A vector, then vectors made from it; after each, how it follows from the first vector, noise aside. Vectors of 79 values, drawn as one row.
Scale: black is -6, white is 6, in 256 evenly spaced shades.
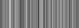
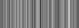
reversed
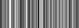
scaled up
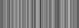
reversed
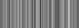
reversed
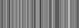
reversed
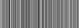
sign-scrambled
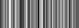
scaled up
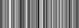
scaled up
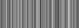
reversed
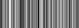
scaled up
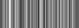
scaled up
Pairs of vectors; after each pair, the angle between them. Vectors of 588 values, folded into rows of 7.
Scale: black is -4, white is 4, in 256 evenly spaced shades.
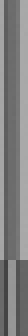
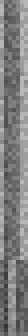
nearly parallel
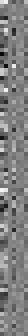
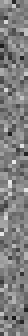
partly aligned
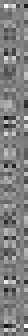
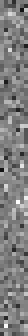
orthogonal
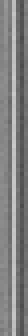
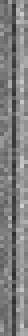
nearly opposite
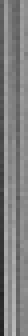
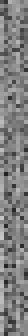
partly opposed
